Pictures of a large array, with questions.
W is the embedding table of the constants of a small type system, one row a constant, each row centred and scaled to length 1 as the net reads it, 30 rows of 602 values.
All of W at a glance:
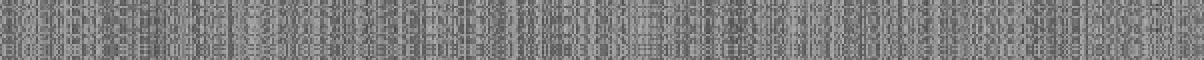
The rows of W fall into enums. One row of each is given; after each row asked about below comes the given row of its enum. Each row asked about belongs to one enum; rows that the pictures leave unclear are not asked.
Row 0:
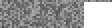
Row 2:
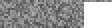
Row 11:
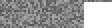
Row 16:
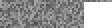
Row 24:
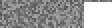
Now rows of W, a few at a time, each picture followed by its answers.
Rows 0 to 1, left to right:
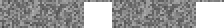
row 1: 0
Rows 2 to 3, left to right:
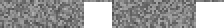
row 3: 24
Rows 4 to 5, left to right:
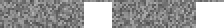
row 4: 2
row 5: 16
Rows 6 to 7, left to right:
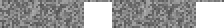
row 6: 0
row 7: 0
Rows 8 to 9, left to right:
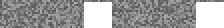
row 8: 24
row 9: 11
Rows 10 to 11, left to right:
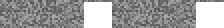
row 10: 11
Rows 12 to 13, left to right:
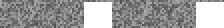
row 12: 16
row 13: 0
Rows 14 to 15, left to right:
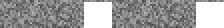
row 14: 2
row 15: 2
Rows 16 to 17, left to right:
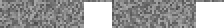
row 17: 24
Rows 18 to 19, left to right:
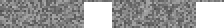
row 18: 11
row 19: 0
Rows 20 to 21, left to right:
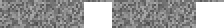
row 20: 16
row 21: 16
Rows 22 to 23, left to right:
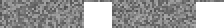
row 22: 24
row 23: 11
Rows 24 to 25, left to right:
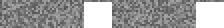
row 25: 11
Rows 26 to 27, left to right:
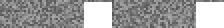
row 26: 11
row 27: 24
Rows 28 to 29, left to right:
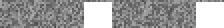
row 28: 16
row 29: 0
